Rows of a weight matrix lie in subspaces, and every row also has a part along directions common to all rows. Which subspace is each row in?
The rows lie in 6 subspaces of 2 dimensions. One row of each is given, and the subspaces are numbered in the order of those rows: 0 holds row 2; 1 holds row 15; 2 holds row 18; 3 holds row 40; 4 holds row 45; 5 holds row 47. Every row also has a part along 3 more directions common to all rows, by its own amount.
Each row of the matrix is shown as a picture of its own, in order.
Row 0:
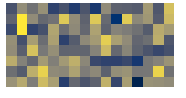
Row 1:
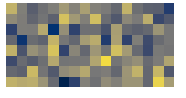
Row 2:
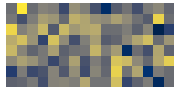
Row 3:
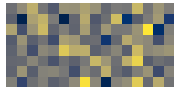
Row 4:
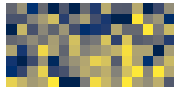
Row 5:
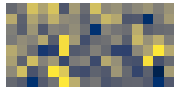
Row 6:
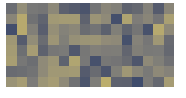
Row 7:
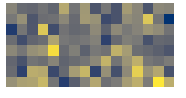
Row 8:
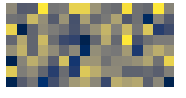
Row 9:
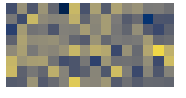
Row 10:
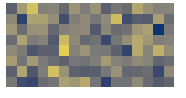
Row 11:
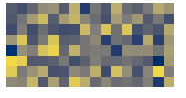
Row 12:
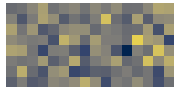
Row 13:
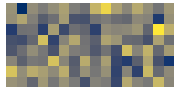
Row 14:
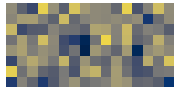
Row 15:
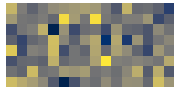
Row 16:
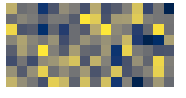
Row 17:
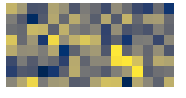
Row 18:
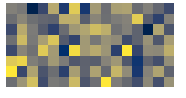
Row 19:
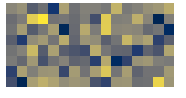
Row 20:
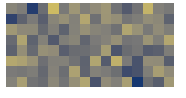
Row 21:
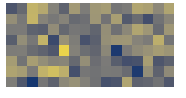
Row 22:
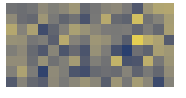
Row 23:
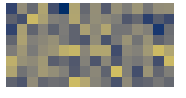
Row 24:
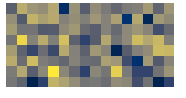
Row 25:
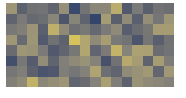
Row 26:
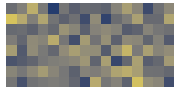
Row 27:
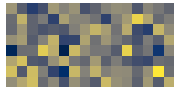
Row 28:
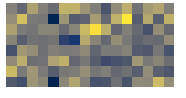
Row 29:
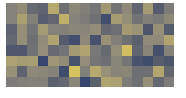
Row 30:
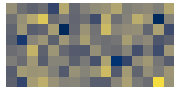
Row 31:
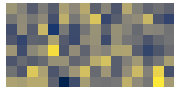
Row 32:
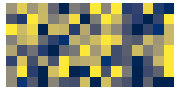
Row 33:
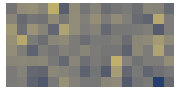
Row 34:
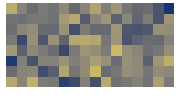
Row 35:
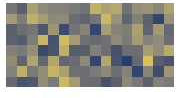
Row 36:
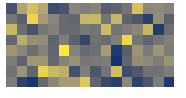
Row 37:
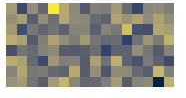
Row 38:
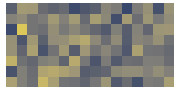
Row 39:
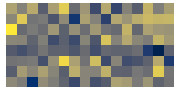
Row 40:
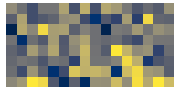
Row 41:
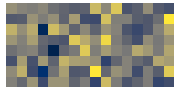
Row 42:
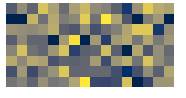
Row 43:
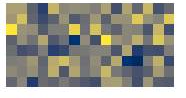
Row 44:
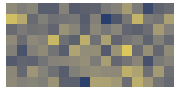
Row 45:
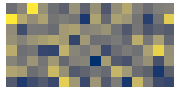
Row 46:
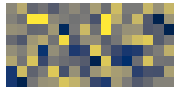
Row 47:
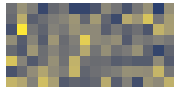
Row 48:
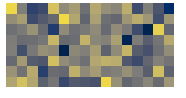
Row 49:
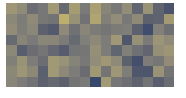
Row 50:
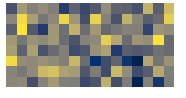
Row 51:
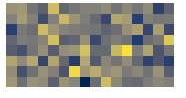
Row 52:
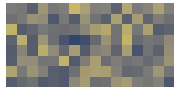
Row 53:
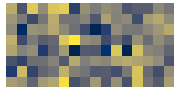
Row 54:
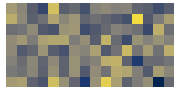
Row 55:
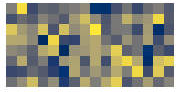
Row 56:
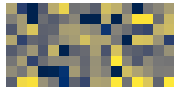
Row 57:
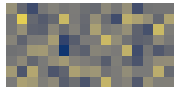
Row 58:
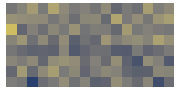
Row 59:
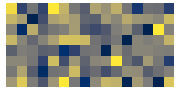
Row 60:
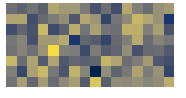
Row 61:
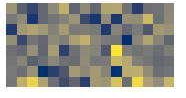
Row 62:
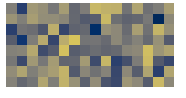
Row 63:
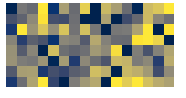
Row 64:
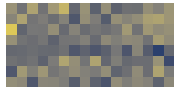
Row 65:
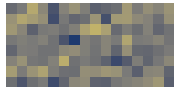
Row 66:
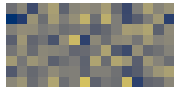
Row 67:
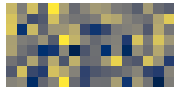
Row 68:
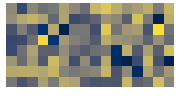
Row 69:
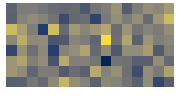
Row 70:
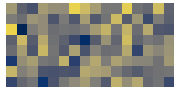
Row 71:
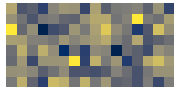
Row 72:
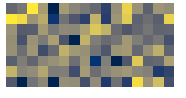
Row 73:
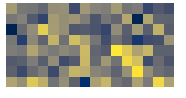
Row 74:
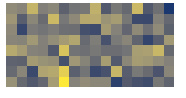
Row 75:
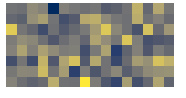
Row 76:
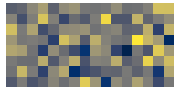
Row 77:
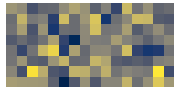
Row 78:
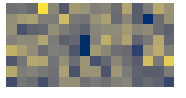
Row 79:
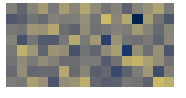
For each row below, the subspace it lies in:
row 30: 0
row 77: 1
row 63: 3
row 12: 3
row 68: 0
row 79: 4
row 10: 5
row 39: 2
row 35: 0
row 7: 1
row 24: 4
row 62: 0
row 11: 2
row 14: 5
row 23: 2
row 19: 0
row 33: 0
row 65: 4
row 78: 5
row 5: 0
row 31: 1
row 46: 0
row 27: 2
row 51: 3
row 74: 3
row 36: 3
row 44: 4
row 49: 1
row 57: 5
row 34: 1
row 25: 1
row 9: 2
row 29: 3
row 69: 1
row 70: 5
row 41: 1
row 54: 4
